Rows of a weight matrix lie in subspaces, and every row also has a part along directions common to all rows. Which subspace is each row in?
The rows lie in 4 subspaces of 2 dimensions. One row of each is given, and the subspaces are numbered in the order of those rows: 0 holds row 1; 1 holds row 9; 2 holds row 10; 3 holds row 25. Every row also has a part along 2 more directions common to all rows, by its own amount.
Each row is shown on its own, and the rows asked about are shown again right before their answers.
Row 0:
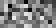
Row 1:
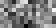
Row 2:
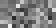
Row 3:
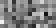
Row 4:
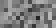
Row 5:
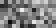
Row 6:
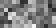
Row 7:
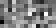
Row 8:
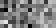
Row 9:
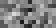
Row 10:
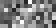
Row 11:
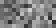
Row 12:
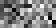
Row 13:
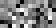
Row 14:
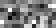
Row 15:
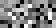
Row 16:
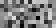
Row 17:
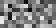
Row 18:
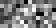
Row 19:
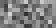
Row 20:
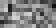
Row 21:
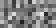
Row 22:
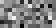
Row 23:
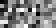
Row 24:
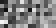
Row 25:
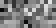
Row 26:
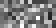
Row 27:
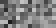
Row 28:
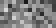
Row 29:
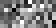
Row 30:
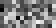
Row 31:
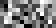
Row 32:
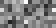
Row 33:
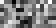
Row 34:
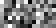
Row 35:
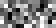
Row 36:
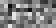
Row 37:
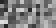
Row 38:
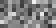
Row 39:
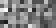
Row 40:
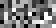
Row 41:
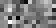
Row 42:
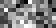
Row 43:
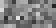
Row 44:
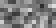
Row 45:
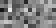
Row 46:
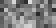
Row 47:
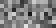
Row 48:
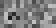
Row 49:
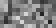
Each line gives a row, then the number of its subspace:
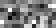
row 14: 1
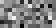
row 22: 2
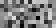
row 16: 2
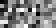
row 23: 3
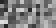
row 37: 3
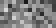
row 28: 1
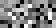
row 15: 2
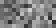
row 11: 2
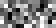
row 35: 1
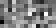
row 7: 0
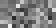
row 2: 2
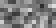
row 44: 1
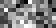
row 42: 0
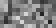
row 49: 1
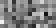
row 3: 0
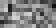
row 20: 1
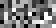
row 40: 0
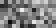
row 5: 2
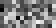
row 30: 0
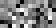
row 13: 2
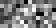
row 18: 3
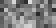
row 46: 0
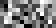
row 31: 1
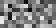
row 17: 1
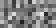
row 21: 0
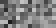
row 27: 3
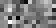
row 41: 3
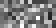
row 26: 2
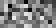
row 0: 1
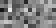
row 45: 3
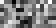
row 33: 3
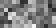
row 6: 0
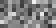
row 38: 0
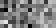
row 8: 3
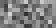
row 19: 1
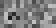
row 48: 0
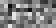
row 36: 1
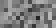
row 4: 2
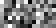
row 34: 0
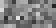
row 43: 0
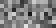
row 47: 0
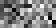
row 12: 2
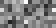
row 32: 3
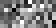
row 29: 2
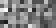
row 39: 3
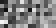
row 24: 3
